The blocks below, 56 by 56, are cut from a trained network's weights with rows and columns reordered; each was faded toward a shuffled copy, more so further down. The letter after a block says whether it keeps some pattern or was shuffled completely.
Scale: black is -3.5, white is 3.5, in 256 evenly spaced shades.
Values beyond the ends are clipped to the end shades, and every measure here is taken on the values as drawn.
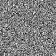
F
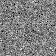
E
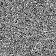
E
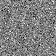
E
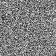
E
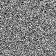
E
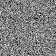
E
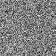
F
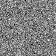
E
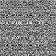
F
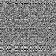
F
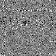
F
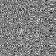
F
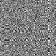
F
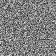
E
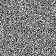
E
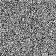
E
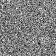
E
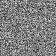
E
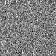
F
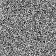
E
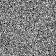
E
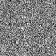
F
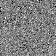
E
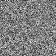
F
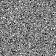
E
